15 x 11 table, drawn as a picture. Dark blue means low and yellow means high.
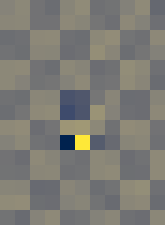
Average level on the scale: 50%. Roughest part: centre. Ninth with the lowest average: centre. Odd patch: rougher, in the centre. Histogram: heavy tails on both sides.
